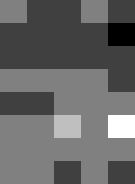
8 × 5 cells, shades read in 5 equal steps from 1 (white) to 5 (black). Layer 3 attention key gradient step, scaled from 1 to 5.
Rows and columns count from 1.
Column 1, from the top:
3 4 4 3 4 3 3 3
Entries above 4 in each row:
0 1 0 0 0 0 0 0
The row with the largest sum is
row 2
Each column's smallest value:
3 3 2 3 1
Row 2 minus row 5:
0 0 1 1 2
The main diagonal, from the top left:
3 4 4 3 3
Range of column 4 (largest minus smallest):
1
